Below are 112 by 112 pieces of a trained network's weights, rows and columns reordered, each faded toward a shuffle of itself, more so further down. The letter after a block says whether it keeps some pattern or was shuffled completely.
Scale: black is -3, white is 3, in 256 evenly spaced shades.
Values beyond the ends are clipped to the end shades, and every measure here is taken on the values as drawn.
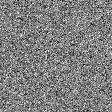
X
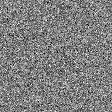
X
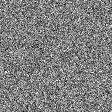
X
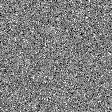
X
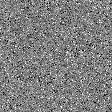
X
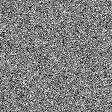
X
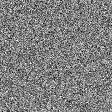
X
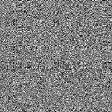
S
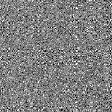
S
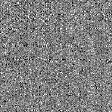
S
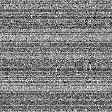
S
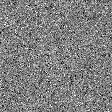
X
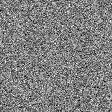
X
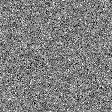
X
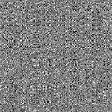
S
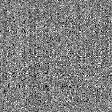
S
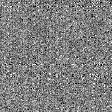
S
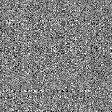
S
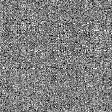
S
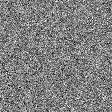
X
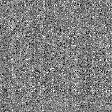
S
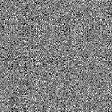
S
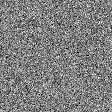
X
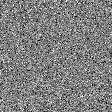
X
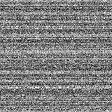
S
